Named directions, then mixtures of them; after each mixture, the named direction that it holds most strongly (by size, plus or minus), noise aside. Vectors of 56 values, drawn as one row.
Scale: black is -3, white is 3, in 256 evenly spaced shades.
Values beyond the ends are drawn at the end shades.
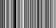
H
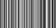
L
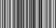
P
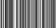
H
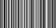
L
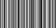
L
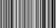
P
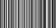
L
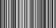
L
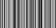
P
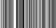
H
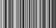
H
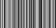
P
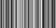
P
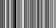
H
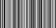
P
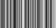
H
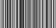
L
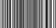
L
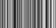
H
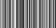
H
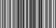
P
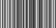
P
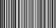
L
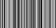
P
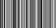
H
